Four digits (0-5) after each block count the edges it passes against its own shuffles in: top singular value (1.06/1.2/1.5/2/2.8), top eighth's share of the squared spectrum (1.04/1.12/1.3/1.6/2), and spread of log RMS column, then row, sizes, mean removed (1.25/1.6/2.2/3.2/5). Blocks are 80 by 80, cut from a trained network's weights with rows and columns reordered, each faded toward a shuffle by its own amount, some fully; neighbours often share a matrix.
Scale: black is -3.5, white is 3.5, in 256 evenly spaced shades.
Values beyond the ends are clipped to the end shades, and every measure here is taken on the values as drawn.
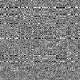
5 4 0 4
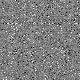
1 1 0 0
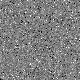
0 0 0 0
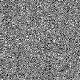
3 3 0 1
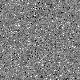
1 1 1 0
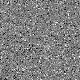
2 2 0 1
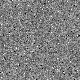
0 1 0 0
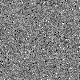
0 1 0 0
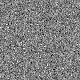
0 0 0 0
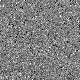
0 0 0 0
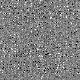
2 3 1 2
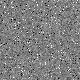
0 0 0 0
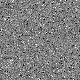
2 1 0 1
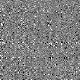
3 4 2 2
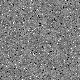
0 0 0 0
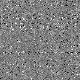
2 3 1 2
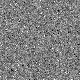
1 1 0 0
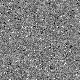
1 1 0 0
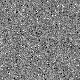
0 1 0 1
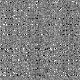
3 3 1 3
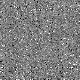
1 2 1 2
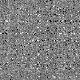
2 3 1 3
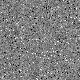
1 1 0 1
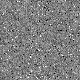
1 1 0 1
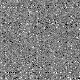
2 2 0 2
